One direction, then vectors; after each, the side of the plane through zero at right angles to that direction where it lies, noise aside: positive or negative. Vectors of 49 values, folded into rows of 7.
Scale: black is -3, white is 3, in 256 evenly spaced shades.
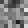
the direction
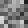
negative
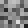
negative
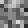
negative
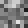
negative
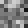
negative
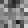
positive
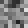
positive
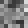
positive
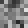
positive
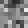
positive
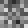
positive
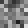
positive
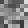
positive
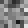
positive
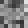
positive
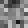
positive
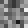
positive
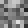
negative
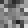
positive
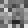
positive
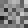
negative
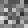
positive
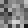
negative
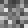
positive
